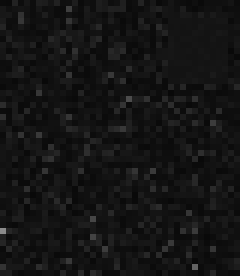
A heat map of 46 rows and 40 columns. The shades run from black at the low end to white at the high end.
Odd patch: calmer, in the top right. Odd rows or columns: none. Slope: none. Average level on the scale: 10%. Calmest part: top right. Mirror symmetry: none. Seam: none.
